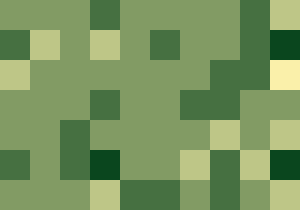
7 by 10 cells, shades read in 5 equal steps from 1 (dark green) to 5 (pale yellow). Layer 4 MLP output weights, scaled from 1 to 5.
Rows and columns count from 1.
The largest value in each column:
4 4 3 4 3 3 4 4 4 5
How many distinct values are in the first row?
3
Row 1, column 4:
2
